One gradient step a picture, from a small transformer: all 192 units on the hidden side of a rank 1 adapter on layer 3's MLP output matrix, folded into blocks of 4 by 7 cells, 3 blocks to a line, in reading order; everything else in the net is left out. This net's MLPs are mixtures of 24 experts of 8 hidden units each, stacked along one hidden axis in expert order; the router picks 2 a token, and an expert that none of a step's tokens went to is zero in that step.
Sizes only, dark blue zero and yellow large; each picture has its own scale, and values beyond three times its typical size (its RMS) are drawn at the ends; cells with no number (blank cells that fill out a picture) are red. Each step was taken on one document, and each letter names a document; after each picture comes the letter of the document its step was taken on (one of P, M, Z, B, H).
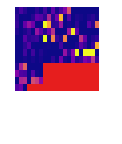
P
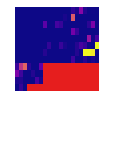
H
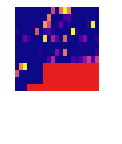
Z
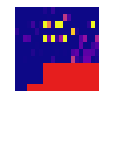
Z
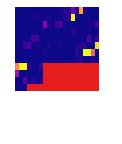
H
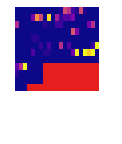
H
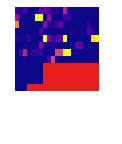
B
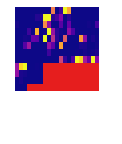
P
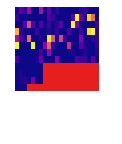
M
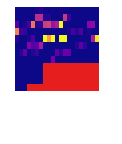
B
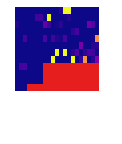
Z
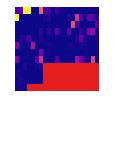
M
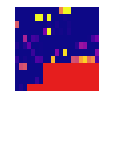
Z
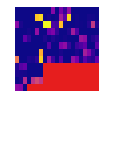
P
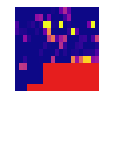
Z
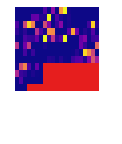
P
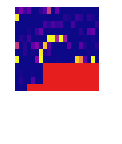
M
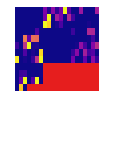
P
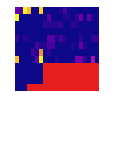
M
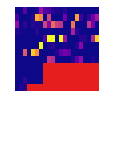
B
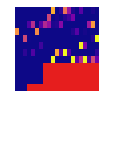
Z
